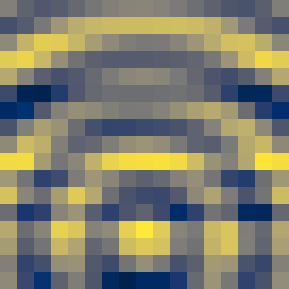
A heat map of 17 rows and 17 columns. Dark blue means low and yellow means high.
Rings spread out from the bottom middle. The top middle is the smoothest part. The bottom middle is the ninth with the lowest average.
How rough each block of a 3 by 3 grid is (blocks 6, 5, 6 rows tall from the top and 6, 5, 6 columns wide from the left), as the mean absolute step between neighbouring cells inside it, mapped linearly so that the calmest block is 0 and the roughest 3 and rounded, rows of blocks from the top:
2 0 2 | 2 3 3 | 3 3 3
